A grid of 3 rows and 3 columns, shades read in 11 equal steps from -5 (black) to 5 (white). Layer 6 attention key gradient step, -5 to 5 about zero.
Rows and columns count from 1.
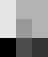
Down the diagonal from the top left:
4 1 -3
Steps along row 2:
down up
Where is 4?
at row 1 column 1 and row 2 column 1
